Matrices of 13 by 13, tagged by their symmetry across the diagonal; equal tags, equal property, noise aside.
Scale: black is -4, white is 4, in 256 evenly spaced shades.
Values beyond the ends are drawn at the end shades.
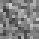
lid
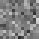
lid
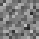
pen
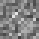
pen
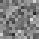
pen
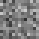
lid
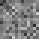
pen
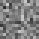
lid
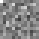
pen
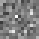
pen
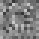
lid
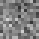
lid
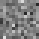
lid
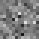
lid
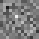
pen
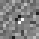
pen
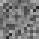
pen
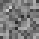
pen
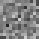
pen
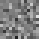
lid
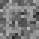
pen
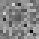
pen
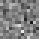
lid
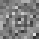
pen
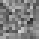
lid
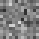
lid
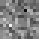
lid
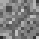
pen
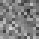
lid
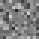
lid
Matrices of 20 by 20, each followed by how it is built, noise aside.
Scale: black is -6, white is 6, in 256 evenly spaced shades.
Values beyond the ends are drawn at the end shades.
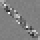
banded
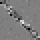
banded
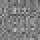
low rank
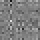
low rank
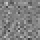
low rank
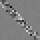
banded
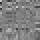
low rank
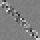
banded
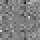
low rank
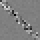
banded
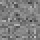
low rank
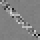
banded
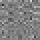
low rank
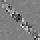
banded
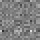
low rank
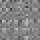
low rank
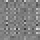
low rank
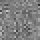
low rank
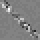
banded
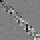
banded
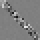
banded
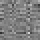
low rank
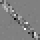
banded
